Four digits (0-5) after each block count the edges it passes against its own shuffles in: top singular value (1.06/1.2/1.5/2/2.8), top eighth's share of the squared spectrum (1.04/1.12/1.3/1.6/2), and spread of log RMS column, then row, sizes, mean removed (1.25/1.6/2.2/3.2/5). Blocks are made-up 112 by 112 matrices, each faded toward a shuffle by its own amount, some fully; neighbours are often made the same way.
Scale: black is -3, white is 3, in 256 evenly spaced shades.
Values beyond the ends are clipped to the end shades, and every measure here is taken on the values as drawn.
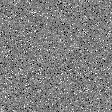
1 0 0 0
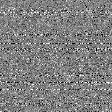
2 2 0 4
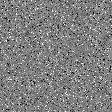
0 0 0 0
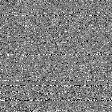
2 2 0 4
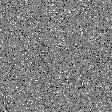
0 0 0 0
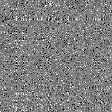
4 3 2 1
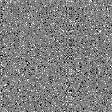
4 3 1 1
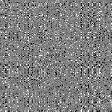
5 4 3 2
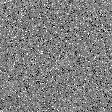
0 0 0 0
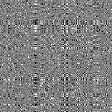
5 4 3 3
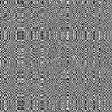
5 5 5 4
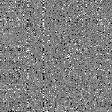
4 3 2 1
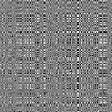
5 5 4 4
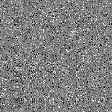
4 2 1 1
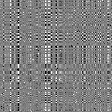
5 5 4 4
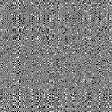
5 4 3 3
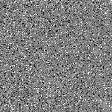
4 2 1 1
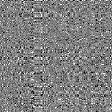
5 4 3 3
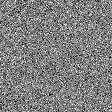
0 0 0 0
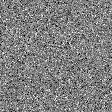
0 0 0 0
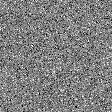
0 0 0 0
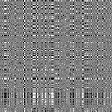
5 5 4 4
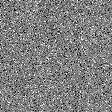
3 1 0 0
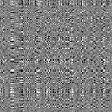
5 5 4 4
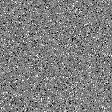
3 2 0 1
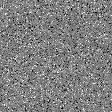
0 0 0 0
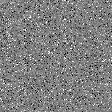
3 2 0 0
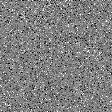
3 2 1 1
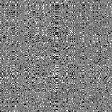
5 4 3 3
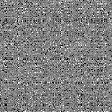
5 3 3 2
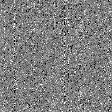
1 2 3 0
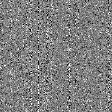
2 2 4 0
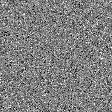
1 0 0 0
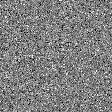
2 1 0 0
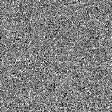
3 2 1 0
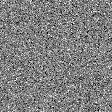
3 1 0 0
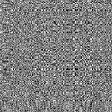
5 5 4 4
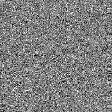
4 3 2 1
